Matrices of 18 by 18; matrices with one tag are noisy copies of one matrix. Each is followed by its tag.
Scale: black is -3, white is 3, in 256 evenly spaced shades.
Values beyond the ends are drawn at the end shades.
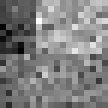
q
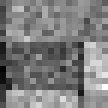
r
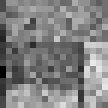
r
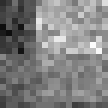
q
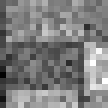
r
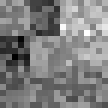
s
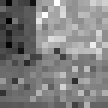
q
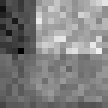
q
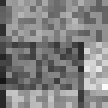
r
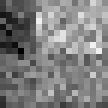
q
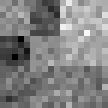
s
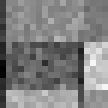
r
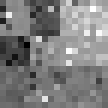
s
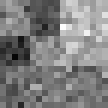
s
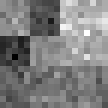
s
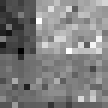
q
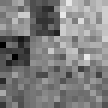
s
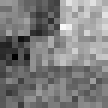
s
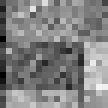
r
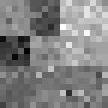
s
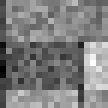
r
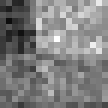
q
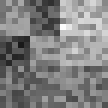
s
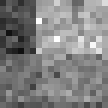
q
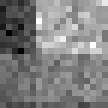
q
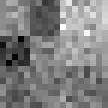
s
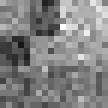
s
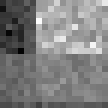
q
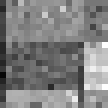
r
